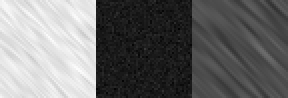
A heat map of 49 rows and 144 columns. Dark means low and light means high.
It is made of 1 by 3 panels. Panel 1,1: very high, slanting down to the right, faint in contrast. Panel 1,2: very low, fine-grained, faint in contrast. Panel 1,3: low, slanting down to the right, faint in contrast.
